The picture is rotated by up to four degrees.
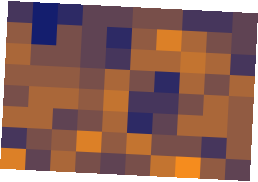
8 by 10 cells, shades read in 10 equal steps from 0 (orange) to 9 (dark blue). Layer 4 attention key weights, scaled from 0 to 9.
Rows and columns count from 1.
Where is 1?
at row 2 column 7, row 7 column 4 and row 8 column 1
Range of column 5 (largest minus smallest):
6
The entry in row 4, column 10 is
3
